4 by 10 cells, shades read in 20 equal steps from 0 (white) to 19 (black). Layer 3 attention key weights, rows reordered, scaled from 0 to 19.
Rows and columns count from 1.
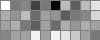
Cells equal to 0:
1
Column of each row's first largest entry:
6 7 4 10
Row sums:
86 79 80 55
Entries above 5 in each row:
6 8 10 6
